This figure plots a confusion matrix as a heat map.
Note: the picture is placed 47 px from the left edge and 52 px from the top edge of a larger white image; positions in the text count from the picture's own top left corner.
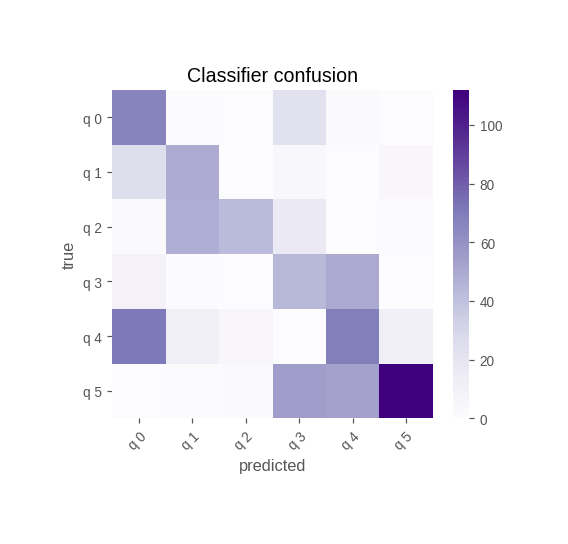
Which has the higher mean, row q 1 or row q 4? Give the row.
q 4
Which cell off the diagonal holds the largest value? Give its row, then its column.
q 4, q 0
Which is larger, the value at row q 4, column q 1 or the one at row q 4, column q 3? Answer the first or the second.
the first
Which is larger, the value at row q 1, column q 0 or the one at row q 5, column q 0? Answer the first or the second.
the first
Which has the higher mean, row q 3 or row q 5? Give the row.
q 5
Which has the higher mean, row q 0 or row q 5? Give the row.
q 5
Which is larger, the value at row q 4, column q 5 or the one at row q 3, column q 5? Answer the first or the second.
the first
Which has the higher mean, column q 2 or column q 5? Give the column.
q 5
